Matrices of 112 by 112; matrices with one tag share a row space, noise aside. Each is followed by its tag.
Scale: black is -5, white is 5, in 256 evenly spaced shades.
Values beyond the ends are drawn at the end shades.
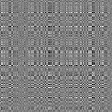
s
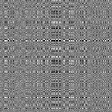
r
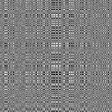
r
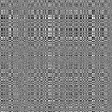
s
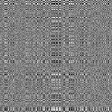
r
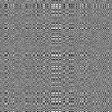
r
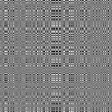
r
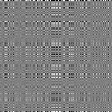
r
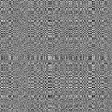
s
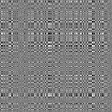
s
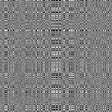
r
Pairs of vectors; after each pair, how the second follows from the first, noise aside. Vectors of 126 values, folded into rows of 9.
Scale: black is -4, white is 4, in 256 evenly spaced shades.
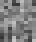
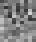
wrapped around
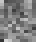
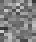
shuffled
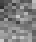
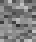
shuffled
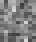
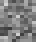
wrapped around
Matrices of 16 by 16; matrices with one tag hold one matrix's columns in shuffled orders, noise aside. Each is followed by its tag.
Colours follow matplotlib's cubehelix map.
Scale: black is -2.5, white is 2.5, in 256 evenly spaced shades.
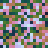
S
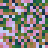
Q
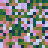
S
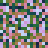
Q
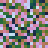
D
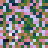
Q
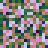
S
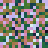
D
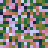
Q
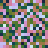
D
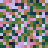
D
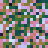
S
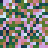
D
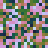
S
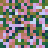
S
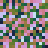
D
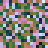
D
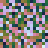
Q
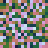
D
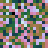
S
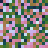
Q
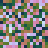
D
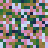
S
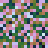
D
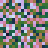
D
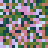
S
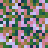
S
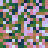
Q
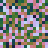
Q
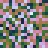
D
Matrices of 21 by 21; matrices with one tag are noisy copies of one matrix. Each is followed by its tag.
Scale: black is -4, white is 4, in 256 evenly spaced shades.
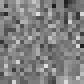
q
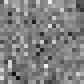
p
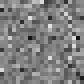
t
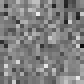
q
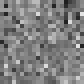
q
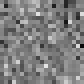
q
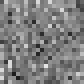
p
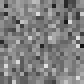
q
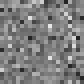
t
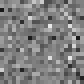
t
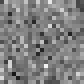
p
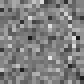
t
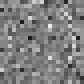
t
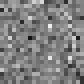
t
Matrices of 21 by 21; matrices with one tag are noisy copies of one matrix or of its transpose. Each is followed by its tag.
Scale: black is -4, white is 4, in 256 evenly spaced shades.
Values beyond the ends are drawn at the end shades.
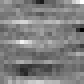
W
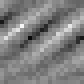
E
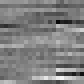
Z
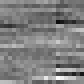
Z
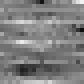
W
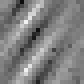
E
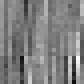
Z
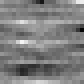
W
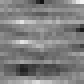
W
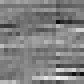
Z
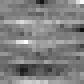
W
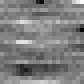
W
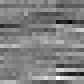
Z
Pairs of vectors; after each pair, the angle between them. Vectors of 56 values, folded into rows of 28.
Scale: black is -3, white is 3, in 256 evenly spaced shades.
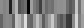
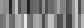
nearly parallel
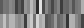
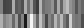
partly aligned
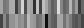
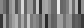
nearly parallel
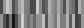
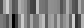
nearly parallel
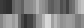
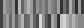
orthogonal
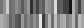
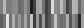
orthogonal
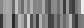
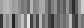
nearly parallel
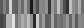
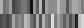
partly aligned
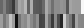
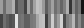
nearly opposite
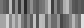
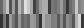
partly opposed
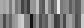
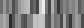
partly opposed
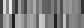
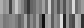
partly opposed
